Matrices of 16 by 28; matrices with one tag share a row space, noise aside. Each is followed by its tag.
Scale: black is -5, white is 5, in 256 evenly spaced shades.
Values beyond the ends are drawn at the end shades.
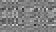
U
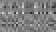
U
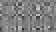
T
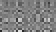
T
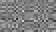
U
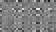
T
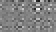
T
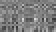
U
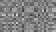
U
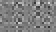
T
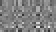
T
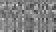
U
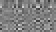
T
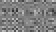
U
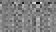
T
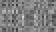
U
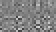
T
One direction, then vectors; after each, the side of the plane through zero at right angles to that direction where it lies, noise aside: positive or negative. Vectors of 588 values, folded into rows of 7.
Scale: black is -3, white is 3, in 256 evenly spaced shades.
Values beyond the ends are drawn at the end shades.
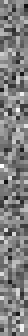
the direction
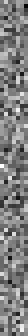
positive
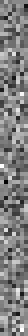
positive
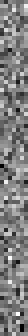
negative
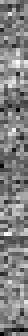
negative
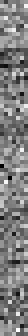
negative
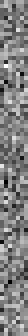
positive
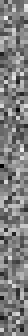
negative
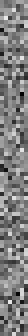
negative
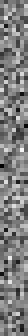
negative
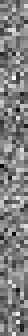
negative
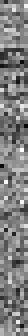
negative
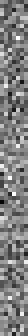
positive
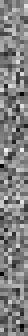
negative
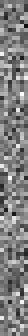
positive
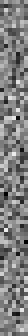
positive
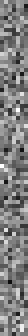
positive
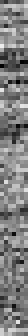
negative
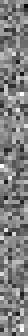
positive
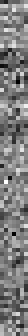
negative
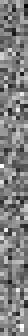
positive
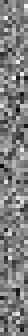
negative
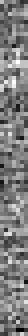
negative
